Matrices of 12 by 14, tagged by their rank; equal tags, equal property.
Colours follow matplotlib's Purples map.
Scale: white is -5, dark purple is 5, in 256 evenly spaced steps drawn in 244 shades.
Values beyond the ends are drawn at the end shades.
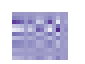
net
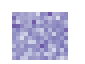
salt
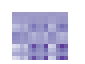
net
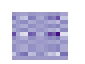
net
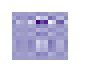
net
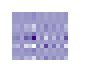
net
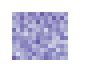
salt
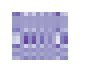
net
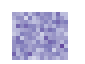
salt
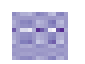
net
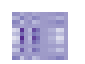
net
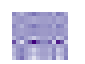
net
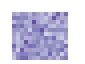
salt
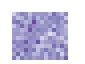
salt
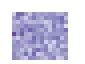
salt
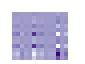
net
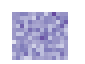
salt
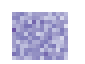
salt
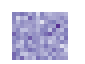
salt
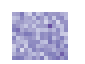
salt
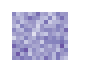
salt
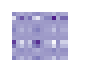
net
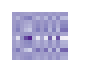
net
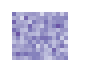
salt
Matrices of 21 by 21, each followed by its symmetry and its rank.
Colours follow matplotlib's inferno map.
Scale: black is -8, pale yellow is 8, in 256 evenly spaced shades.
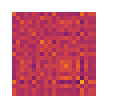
symmetric, rank three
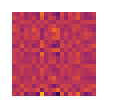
neither, rank two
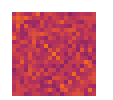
symmetric, full rank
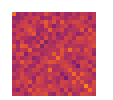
symmetric, full rank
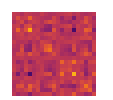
symmetric, rank three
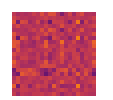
neither, rank three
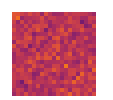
symmetric, full rank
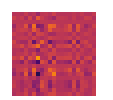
neither, rank two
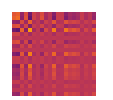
symmetric, rank one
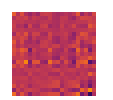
neither, rank three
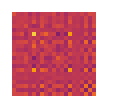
symmetric, rank three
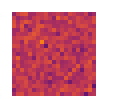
symmetric, full rank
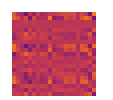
neither, rank two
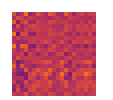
neither, rank three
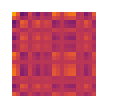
symmetric, rank one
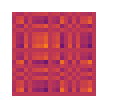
symmetric, rank one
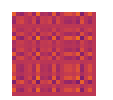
symmetric, rank one
